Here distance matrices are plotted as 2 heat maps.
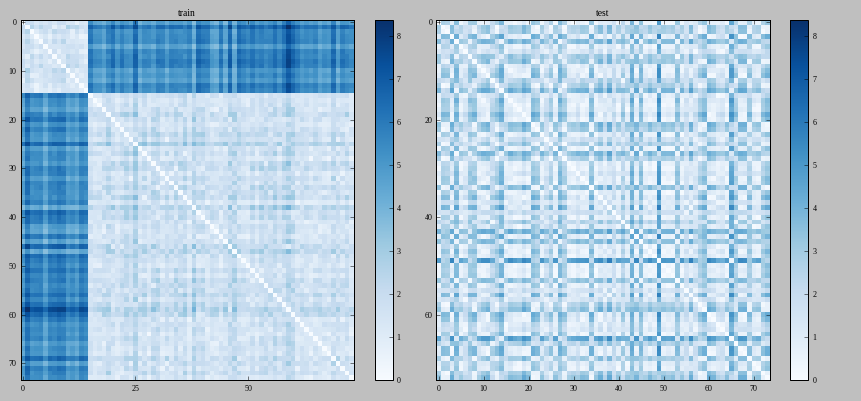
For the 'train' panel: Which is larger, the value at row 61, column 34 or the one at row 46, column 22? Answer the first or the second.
the first
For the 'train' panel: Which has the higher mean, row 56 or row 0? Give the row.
0
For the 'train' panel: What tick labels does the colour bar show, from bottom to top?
0, 1, 2, 3, 4, 5, 6, 7, 8
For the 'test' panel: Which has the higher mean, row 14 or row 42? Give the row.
14
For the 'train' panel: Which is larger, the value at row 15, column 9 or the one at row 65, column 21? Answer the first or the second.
the first
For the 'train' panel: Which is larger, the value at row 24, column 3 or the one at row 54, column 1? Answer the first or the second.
the second
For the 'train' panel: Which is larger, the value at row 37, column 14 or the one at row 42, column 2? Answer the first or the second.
the first
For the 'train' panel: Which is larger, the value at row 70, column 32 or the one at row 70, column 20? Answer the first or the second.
the second
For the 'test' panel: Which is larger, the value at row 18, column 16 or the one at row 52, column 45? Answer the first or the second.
the second
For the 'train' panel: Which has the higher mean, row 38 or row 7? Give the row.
7
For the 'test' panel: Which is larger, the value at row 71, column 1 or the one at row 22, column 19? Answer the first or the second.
the second
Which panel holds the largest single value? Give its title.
train
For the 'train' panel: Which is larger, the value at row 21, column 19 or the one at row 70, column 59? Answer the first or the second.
the second
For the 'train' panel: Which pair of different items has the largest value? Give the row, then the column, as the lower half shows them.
59, 1
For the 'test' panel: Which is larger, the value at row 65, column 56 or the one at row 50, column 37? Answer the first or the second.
the first
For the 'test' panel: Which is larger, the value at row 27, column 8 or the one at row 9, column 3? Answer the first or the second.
the first
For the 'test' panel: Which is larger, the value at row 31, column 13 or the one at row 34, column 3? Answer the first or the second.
the second
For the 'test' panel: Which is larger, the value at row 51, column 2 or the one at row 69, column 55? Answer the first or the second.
the first
